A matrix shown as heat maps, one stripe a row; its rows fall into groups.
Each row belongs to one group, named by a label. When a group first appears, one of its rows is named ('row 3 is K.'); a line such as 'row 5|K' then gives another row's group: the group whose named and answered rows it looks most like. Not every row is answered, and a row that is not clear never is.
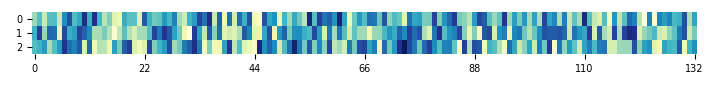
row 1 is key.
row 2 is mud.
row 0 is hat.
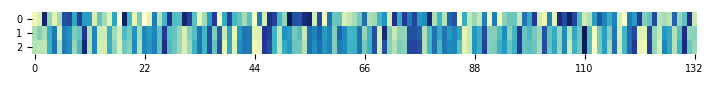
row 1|hat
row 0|mud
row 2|hat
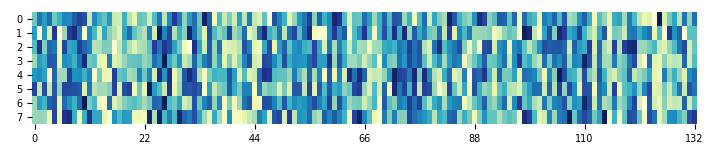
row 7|mud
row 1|mud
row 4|mud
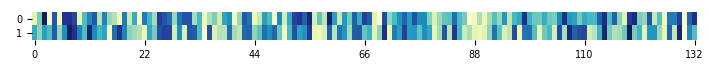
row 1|mud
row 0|mud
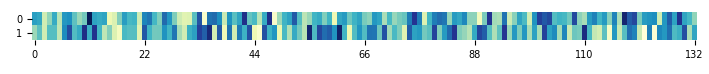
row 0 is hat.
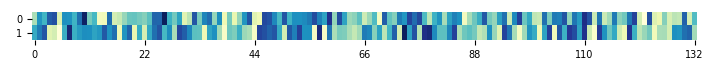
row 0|key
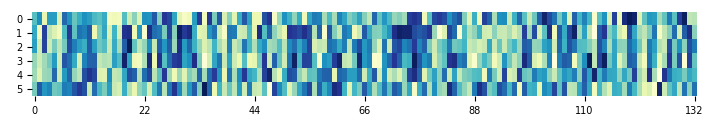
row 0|hat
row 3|mud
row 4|hat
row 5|key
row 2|mud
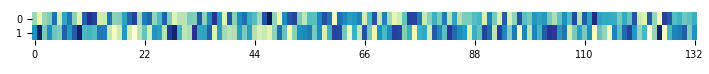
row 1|key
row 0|hat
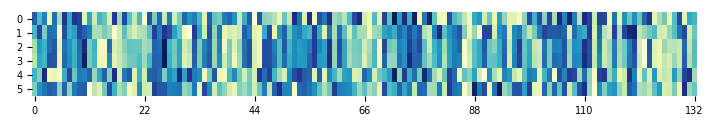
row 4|mud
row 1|key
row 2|key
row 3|key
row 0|mud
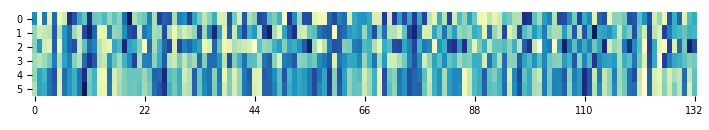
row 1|hat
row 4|key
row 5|key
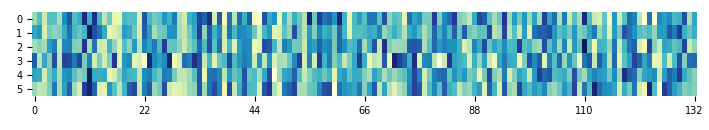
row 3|mud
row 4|hat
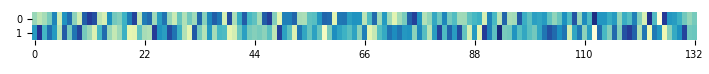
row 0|hat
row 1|key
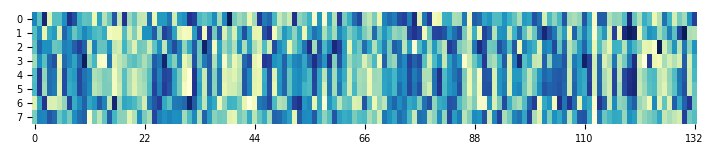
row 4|key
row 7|key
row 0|mud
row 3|key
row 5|key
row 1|hat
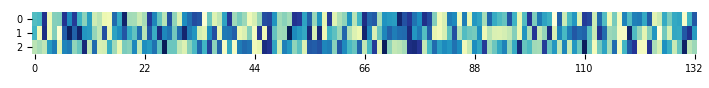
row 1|mud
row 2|hat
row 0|mud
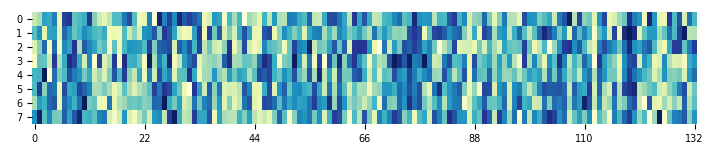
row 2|mud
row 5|key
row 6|key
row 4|mud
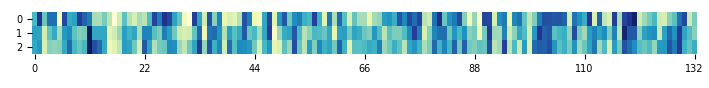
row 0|key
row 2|hat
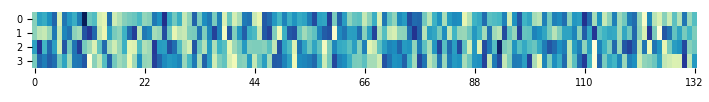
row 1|hat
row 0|key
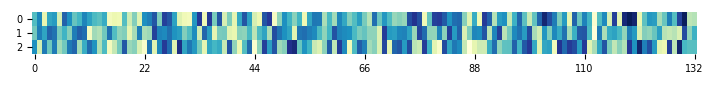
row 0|hat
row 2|mud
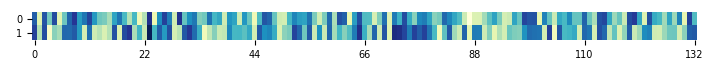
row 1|mud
